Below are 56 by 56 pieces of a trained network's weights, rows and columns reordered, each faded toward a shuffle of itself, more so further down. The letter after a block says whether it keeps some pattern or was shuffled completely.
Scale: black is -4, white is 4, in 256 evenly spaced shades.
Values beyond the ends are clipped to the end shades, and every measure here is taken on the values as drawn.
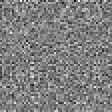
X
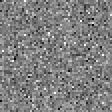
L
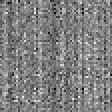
X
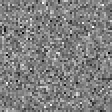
L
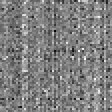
X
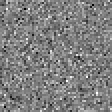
L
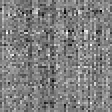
X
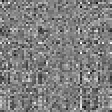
X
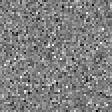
L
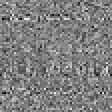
X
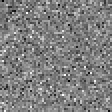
L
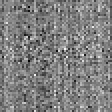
X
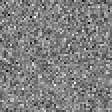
L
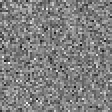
L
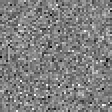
L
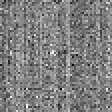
X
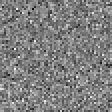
L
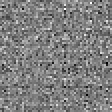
X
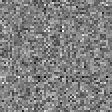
X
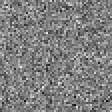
L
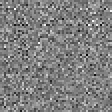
X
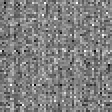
X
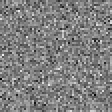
L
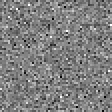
L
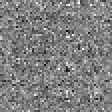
X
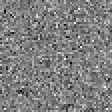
L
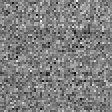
X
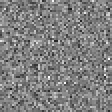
X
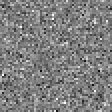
L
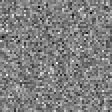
L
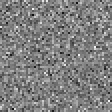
L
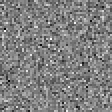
L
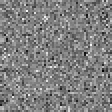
X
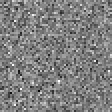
L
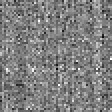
X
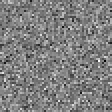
L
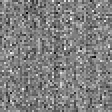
X
